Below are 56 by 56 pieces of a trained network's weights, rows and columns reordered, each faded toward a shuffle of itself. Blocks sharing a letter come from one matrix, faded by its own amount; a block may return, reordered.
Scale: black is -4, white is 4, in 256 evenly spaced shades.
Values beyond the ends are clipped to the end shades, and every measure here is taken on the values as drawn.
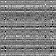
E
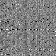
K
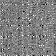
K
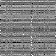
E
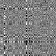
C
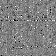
K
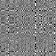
C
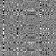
C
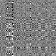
C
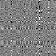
C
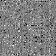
K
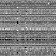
E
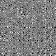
K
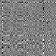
C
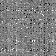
K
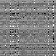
E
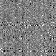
K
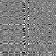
C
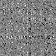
K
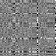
C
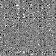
K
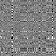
C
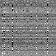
E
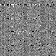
K
